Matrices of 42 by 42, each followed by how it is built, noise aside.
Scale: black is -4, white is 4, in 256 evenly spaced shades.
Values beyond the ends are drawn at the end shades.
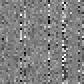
uneven columns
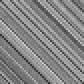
Toeplitz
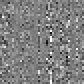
uneven columns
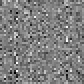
uneven columns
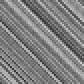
Toeplitz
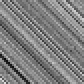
Toeplitz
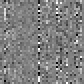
uneven columns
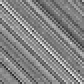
Toeplitz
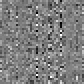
uneven columns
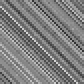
Toeplitz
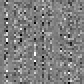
uneven columns
